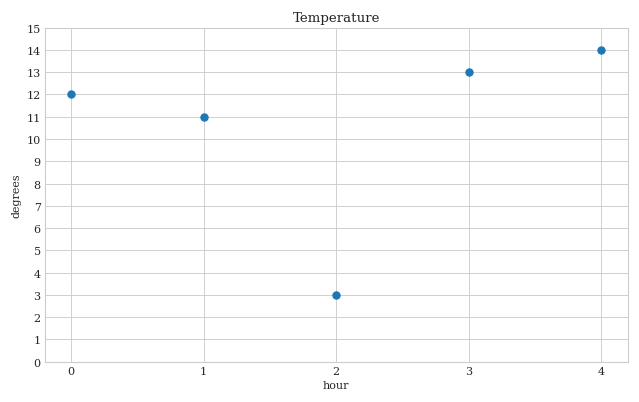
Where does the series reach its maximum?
4
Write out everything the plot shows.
Title: Temperature
x-axis: hour, ticks 0 1 2 3 4
y-axis: degrees, ticks 0 1 2 3 4 5 6 7 8 9 10 11 12 13 14 15
Values:
12 11 3 13 14
